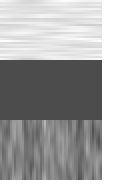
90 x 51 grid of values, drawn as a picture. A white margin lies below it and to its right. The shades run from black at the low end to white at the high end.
It is made of 3 by 1 panels. Panel 1,1: very high, streaked across, faint in contrast. Panel 2,1: low, flat. Panel 3,1: middling, streaked downward.
